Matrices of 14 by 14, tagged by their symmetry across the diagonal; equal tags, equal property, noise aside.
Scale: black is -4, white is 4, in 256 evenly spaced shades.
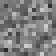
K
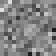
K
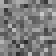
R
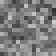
R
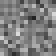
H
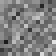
K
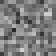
R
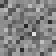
K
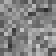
K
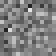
K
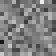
H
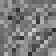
K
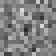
R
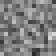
H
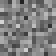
H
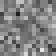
R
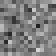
R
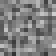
H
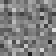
H
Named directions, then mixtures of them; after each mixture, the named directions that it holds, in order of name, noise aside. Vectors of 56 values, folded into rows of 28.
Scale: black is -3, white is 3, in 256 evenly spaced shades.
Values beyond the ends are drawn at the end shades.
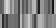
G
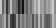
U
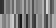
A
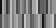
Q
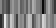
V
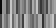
Q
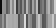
A, Q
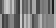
G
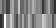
V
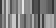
U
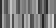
Q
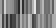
G, U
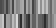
A, G, V
